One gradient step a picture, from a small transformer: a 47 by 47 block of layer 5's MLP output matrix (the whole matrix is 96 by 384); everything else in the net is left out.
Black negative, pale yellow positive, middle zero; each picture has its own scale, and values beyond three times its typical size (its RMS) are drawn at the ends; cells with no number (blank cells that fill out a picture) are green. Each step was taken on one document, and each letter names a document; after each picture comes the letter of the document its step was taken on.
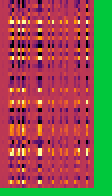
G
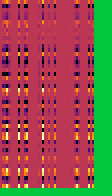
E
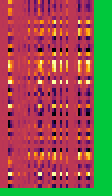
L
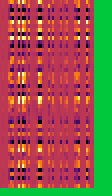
G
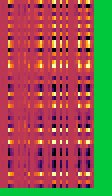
L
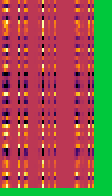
E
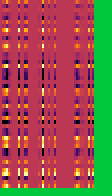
E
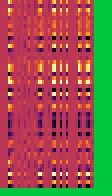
L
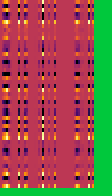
E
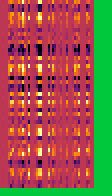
G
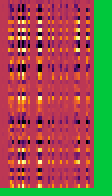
G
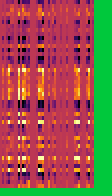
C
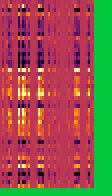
C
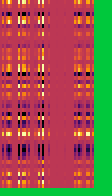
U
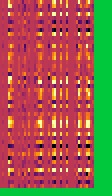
L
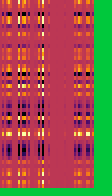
U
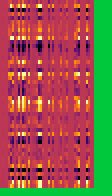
G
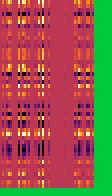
U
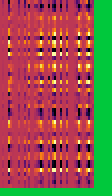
L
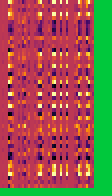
L
